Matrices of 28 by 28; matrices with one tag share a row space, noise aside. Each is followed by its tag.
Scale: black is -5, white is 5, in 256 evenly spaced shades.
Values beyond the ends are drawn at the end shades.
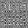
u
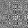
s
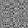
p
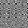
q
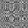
p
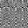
q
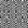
q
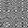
q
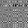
s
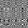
q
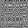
u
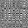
u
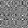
q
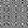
q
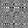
p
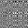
s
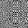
s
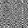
q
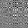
s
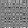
u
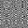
q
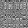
u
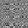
p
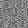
q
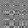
p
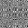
s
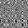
q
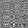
p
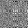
s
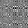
s
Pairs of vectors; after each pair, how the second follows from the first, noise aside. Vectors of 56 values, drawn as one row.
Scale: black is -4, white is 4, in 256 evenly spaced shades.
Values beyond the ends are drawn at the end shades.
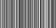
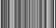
shuffled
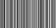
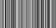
sign-scrambled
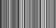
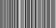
shuffled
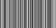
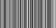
copied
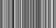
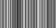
shuffled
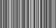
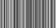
shuffled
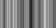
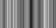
copied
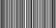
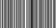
sign-scrambled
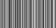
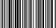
scaled up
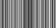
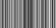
copied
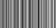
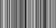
shuffled
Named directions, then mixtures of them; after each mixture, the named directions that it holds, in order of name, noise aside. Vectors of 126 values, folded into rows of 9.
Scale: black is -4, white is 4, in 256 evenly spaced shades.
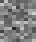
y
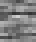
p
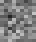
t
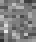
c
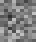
t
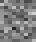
c, y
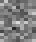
y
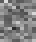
y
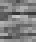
p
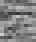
p, t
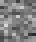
c, p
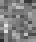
c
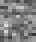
c, p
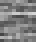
p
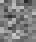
c, t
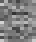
p, y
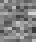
p, y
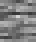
p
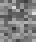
t, y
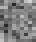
c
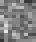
c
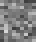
c, y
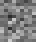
t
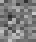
t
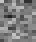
c, t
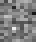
t, y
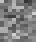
c, t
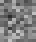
t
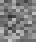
t
